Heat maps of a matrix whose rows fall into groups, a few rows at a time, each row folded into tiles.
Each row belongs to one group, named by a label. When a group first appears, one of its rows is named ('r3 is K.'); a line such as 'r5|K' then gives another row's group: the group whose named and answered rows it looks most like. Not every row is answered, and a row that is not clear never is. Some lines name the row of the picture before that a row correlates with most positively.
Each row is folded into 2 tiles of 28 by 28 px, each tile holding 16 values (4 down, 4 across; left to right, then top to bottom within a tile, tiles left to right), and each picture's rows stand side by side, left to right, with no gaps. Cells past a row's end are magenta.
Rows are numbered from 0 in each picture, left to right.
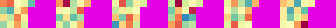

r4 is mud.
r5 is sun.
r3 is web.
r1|web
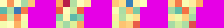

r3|sun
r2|sun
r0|mud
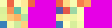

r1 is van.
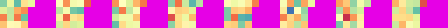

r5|sun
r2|van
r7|van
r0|sun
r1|van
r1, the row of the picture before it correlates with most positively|0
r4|web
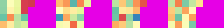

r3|mud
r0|web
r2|web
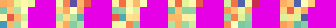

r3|van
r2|mud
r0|van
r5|web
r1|web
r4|web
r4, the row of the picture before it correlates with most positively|2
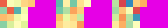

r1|sun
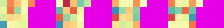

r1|mud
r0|van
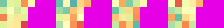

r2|mud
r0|sun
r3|mud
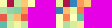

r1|web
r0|mud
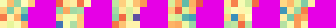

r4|mud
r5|mud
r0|sun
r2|web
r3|web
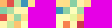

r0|mud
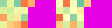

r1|mud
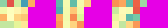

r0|mud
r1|sun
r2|web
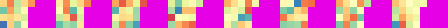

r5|sun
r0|van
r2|van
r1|van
